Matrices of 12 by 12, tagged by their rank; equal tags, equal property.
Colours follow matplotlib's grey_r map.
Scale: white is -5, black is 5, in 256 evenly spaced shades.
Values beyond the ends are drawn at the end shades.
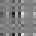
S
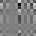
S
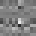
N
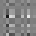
S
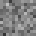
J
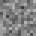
J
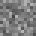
J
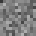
J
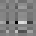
S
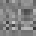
N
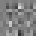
N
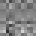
N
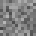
J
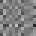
N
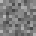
J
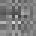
N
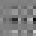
S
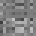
N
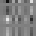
S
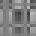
S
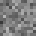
J
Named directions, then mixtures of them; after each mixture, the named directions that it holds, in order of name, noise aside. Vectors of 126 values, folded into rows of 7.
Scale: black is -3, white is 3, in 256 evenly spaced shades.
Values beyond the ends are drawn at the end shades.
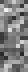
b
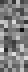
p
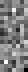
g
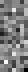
g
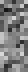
b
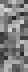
b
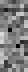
b, g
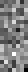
g, p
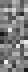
b, g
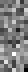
g, p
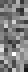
g, p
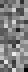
g, p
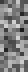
b, p
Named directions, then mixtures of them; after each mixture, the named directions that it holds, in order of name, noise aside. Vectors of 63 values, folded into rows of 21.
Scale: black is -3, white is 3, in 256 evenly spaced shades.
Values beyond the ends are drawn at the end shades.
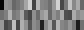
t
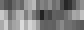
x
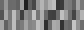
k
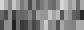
k, t, x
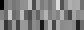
t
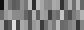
k, t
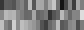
k, t, x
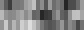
x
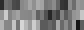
k, t, x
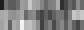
t, x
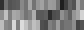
k, t, x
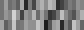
k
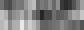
x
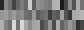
k, t, x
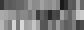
k, t, x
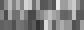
k, t, x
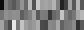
k, t, x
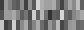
k, t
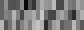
k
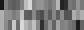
t, x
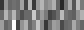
k, t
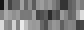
k, t, x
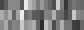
k, t, x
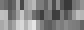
x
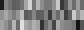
t, x
